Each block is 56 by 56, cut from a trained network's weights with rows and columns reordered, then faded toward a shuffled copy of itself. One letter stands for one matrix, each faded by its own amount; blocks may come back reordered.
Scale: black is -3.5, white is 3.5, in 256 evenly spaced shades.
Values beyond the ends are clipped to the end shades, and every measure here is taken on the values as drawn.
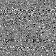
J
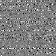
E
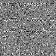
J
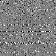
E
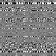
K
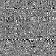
E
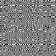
K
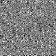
J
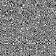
J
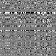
K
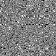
J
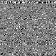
E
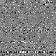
E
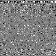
E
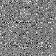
J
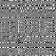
K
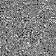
J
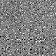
J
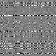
K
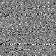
E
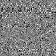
J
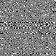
E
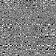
E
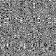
J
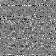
E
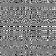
K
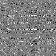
E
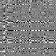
K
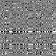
K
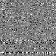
E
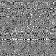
E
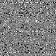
J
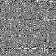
E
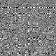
E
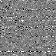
E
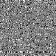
J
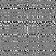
K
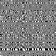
K
